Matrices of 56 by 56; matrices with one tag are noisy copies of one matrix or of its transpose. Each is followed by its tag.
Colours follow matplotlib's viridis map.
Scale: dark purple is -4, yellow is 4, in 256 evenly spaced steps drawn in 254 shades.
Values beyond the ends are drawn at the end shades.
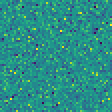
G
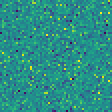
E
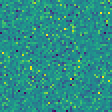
E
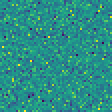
G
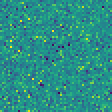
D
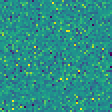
E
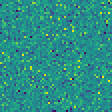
E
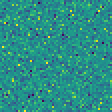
G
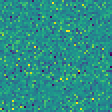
E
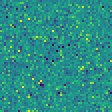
D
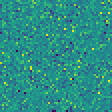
E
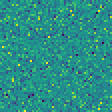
G
